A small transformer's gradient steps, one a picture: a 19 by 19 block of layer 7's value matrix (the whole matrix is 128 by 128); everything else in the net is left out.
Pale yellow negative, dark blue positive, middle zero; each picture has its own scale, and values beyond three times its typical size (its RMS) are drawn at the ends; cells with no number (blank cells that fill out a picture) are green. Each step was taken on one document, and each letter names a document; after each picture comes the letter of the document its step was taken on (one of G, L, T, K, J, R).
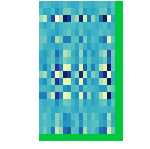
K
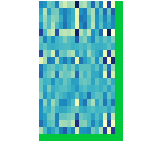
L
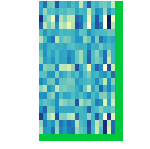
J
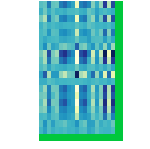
L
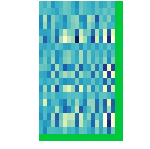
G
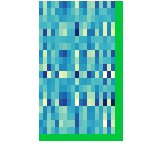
L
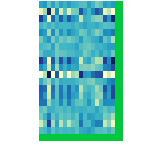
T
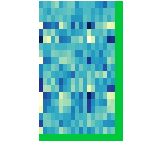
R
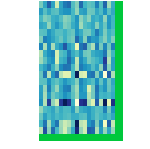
L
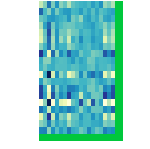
T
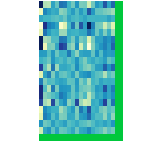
R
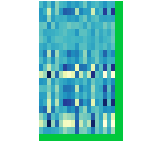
G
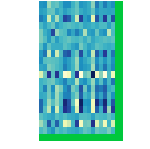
G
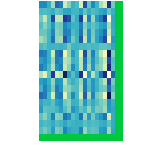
K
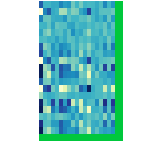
R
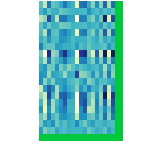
L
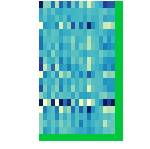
R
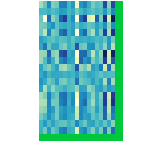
L
